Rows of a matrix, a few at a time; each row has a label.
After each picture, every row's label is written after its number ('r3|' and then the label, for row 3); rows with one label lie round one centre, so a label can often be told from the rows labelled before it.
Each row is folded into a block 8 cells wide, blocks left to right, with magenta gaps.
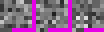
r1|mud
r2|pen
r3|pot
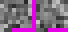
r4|pen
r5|mud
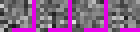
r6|pen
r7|pot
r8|mud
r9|pot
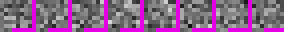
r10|pot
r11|pen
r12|pen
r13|mud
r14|mud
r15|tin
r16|tin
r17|tin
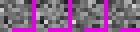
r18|tin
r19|tin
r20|mud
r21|mud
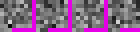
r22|tin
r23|pen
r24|pot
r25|tin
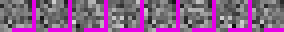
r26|tin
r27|tin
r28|mud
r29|pot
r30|tin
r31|tin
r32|pot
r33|tin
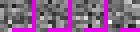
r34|tin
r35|pot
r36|pot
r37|mud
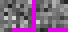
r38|pot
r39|mud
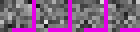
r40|mud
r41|tin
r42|pen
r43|pen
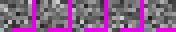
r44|pen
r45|mud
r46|tin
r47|pot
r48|tin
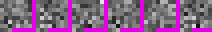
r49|tin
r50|pot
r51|pen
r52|tin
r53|mud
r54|pot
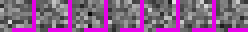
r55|tin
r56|mud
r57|pot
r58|mud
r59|pen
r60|mud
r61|mud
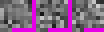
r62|tin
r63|pot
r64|mud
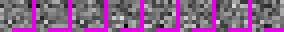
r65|tin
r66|tin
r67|tin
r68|pot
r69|pen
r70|pot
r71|mud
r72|pen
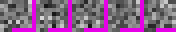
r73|pen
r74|pot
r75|pot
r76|pen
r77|mud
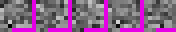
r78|tin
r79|pen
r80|mud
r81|tin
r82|pot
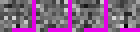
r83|pot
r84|pen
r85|pen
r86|pot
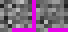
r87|tin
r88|tin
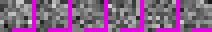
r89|mud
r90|mud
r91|tin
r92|pen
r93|pot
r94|mud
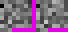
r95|tin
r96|tin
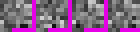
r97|mud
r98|pot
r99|mud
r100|mud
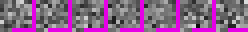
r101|mud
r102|tin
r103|pot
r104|tin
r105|tin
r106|pot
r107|pen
